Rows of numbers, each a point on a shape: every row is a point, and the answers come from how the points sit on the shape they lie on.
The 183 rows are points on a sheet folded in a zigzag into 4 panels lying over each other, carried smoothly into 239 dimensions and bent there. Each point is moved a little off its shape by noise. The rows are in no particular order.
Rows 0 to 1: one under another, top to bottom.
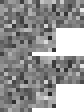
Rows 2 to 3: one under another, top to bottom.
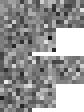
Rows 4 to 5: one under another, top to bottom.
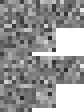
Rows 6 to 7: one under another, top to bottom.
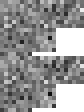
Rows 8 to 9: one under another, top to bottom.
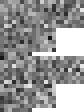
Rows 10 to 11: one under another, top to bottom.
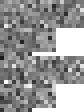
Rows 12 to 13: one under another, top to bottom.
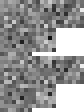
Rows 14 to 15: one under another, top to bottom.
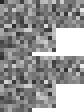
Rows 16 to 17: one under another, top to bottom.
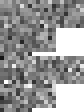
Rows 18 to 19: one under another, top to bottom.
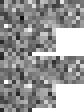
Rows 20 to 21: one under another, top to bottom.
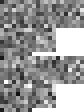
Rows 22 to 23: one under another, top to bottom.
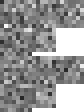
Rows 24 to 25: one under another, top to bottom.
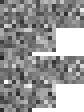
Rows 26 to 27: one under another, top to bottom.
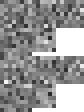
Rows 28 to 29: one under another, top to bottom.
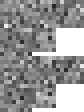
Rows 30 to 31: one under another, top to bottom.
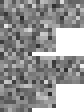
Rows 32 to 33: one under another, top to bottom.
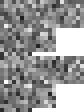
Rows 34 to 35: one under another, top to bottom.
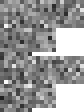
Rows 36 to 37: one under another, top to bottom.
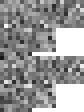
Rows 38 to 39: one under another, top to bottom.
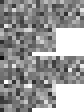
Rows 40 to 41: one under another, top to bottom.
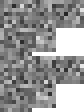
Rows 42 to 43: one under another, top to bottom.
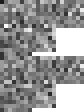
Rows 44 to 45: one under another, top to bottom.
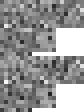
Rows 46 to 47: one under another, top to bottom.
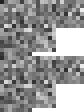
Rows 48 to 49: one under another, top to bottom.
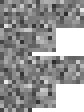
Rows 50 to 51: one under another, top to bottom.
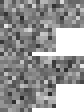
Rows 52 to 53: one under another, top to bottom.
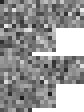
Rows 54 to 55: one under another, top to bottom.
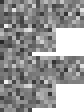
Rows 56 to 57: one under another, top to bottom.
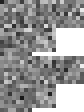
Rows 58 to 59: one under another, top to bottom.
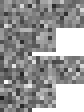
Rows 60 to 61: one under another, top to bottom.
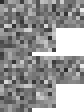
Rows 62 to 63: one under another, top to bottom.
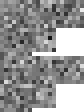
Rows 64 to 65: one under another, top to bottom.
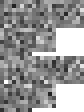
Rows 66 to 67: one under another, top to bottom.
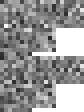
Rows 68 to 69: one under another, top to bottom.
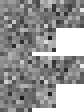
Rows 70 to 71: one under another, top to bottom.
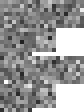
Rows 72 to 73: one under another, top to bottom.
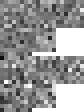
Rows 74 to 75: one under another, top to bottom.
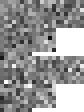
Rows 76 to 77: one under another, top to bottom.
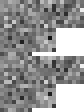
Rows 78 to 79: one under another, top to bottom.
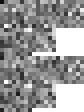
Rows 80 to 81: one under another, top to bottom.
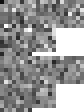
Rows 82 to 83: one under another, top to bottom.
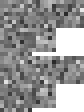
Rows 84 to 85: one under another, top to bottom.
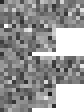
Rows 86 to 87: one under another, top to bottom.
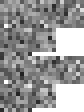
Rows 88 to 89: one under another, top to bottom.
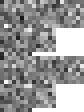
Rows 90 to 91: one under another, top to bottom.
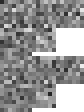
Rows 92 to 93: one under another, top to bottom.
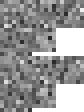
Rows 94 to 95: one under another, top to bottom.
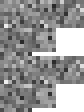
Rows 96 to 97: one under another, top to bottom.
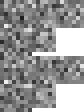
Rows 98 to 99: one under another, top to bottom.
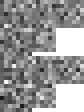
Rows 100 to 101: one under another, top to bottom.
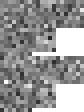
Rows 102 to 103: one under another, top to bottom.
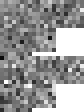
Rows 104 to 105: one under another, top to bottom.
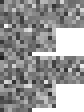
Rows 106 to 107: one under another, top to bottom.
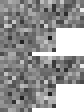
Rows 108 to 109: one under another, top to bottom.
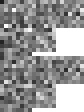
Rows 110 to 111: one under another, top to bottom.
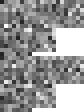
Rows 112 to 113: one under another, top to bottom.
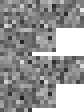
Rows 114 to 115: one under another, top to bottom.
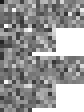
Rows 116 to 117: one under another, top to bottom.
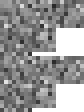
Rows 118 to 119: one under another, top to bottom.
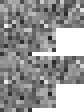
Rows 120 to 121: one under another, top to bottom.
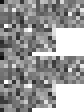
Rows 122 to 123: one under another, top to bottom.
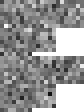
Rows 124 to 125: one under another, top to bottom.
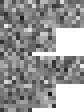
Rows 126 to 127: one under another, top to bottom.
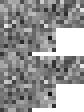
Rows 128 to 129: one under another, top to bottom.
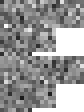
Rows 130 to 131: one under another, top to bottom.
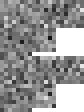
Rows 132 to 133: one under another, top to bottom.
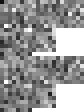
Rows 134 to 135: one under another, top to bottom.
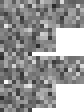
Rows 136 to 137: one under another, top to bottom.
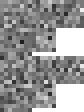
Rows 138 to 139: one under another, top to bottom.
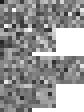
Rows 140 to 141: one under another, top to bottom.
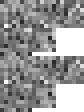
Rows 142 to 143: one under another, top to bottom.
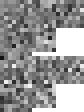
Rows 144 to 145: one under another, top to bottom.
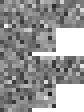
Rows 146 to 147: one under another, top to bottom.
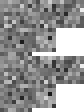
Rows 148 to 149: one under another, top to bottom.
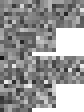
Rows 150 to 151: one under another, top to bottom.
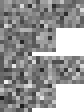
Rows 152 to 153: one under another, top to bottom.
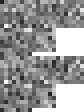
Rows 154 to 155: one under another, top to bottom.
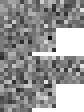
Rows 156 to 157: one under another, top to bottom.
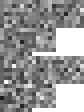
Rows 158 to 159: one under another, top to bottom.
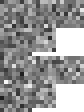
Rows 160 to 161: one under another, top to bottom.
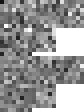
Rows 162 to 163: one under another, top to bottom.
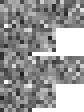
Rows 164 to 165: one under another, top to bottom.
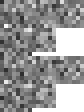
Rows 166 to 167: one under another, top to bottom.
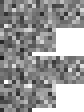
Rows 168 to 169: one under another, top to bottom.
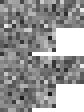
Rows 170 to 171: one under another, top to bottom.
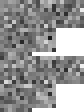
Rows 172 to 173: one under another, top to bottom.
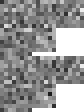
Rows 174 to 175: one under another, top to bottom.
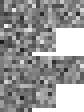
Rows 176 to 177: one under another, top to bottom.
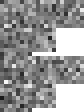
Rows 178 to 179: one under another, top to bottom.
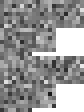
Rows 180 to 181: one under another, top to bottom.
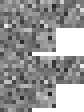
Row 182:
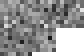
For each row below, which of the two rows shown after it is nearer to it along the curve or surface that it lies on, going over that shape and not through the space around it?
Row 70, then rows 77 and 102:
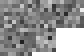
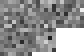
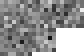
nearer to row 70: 102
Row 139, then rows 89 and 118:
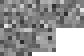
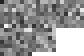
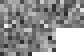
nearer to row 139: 89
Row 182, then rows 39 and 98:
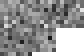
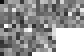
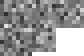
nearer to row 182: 39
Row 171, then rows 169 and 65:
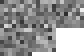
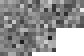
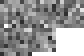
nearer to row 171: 169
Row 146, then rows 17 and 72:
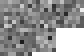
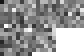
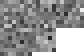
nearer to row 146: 72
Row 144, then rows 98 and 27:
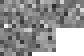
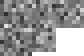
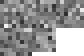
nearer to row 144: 98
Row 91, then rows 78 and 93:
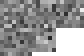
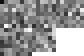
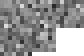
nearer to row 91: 78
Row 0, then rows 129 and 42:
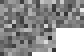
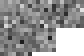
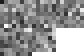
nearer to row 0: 42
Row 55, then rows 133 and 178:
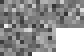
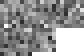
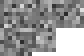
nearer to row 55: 178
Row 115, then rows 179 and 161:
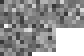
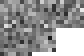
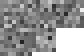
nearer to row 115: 161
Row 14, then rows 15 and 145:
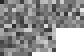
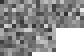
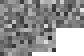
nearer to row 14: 145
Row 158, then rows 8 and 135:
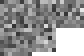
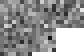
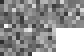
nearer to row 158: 8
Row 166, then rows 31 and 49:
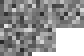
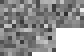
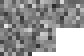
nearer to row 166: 49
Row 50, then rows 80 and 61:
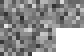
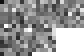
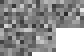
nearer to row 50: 61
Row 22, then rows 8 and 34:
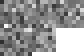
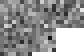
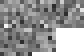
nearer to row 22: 34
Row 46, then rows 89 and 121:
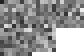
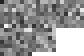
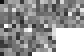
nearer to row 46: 121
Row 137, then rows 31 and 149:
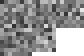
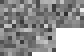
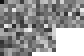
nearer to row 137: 149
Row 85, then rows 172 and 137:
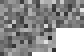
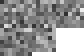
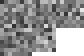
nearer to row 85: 137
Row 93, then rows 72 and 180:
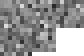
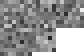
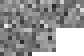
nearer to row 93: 180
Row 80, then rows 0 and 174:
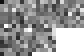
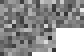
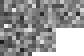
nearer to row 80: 0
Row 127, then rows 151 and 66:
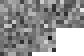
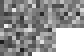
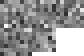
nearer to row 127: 66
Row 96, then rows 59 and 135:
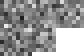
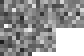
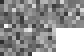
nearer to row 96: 59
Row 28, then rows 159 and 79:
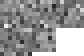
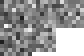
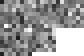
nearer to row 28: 159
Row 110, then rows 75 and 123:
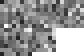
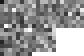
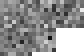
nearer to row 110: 75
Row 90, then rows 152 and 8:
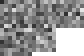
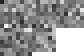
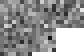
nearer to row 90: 152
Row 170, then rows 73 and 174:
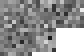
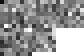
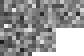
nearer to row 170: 73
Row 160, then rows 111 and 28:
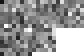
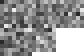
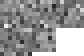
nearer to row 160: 111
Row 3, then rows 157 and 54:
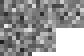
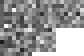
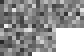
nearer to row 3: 157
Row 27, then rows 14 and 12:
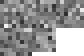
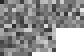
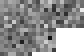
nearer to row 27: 12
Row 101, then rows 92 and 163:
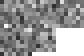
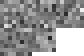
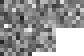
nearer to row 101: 163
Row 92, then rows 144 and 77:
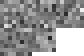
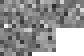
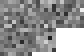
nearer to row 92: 77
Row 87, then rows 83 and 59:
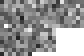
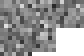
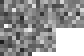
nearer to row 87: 59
